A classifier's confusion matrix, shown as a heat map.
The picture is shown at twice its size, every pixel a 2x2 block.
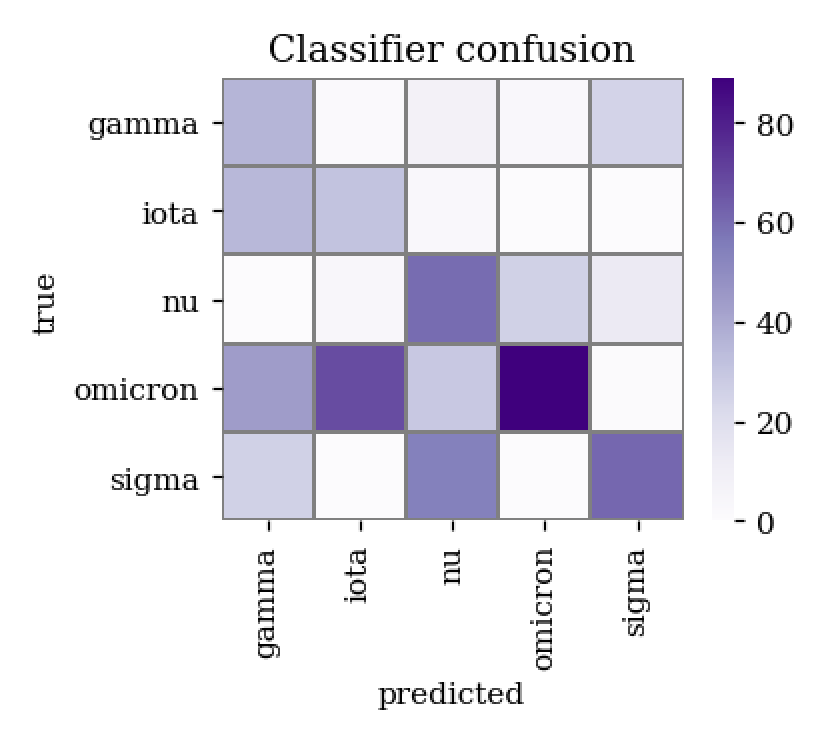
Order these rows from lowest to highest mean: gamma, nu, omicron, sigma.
gamma, nu, sigma, omicron
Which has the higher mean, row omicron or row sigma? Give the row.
omicron
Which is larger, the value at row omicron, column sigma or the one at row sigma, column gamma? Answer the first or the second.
the second
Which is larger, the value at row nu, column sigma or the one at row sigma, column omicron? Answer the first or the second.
the first
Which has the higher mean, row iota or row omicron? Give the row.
omicron
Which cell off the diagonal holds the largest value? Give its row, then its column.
omicron, iota
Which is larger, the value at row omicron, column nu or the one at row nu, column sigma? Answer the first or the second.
the first
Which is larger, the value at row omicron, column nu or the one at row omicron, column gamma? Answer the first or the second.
the second
